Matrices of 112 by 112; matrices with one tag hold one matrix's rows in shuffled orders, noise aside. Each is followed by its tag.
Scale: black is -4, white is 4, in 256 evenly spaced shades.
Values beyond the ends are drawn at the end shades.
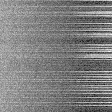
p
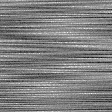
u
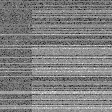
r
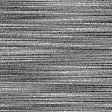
u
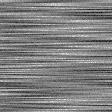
u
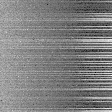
p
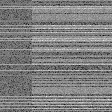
r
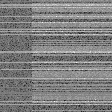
r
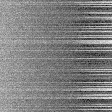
p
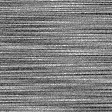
u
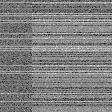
r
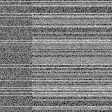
r
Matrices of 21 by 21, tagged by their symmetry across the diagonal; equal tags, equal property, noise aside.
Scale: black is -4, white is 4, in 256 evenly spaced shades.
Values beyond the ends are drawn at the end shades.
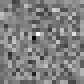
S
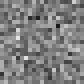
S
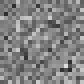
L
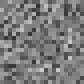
L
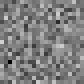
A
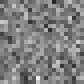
A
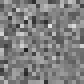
S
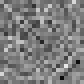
L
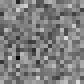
A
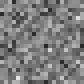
L
